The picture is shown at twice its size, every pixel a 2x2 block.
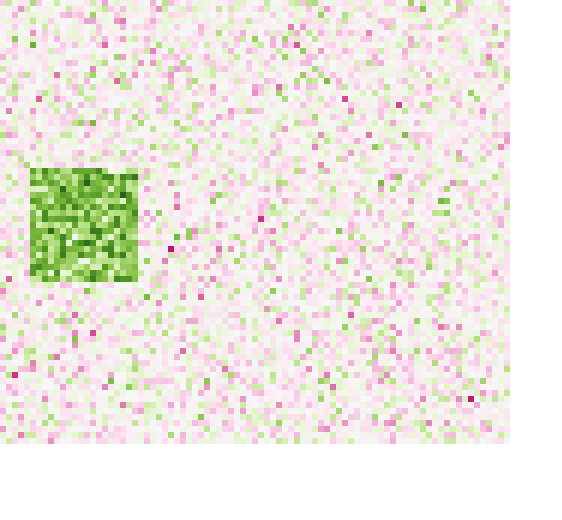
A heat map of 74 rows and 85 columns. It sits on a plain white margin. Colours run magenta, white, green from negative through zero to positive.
Stripes: none. Mirror symmetry: none. Odd patch: higher, in the middle left. Ninth with the highest average: middle left. Average level on the scale: 50%.
